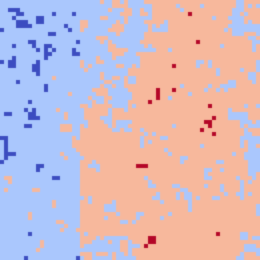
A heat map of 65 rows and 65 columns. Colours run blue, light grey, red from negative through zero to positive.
Ninth with the lowest average: top left. Roughest part: top middle. Seam: vertical, 30% of the way across, the right part higher. Grain: blotchy.
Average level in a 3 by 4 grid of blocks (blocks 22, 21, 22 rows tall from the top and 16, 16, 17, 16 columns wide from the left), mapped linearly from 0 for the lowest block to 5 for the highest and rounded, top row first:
0144 / 0354 / 1355
